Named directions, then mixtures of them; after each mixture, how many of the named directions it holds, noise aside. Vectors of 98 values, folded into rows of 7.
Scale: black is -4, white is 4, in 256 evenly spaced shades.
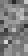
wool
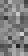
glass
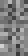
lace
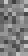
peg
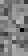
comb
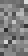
three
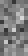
three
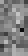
three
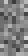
one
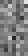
two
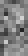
two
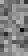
one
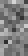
one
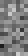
two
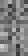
one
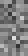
three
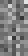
two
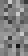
two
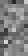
one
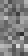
one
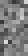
one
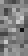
two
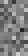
two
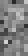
one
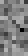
one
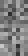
one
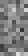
three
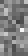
one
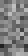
two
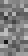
two
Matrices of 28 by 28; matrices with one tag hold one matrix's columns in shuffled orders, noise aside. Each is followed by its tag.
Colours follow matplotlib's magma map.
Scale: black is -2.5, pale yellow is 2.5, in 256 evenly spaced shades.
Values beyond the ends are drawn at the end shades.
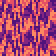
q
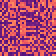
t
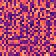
t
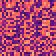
t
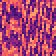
q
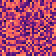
t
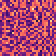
t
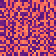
t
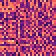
t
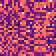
t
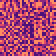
t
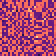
t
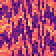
q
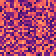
t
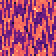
q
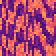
q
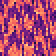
q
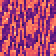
q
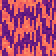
q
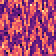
q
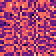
t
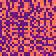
t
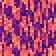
q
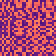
t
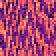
q
